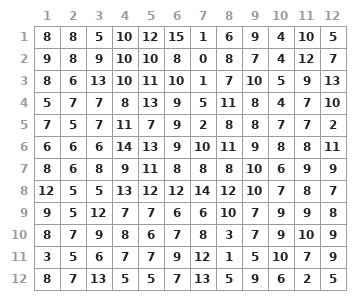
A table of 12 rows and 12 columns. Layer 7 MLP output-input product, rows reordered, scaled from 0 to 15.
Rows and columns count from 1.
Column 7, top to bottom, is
1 0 1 5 2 10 8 14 6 8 12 13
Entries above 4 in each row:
10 10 11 11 10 12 12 12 12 11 10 11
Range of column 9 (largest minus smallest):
5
